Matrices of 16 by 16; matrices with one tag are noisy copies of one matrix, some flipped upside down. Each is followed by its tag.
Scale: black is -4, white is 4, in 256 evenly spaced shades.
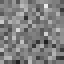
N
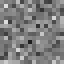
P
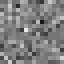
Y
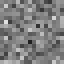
P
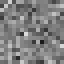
Y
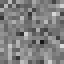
Y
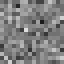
Y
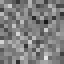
N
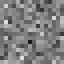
P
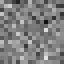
N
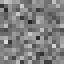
P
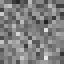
N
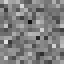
P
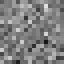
N
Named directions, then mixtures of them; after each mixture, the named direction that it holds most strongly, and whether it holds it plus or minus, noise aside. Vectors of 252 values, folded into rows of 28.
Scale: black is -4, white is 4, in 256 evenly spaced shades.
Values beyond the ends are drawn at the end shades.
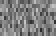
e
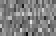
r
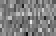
r, plus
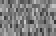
e, plus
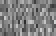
e, minus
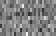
r, minus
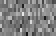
r, plus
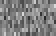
e, plus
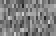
r, plus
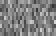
e, minus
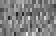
r, minus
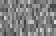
e, minus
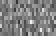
e, minus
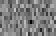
e, plus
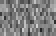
e, plus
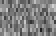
e, plus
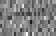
r, minus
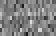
r, plus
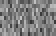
e, plus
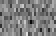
e, plus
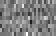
r, minus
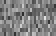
r, minus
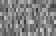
e, minus
